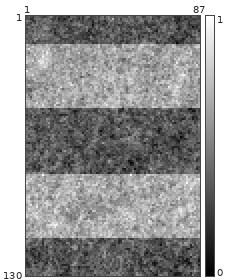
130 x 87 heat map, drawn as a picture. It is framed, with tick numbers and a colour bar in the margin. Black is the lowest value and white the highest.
Stripes: horizontal, repeating 2 times. Average level on the scale: 50%. Slope: none.
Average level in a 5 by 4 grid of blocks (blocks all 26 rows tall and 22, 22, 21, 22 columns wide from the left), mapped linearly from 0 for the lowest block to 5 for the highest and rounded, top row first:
3 2 2 2 | 4 4 4 4 | 0 0 0 0 | 5 4 5 5 | 1 2 1 1
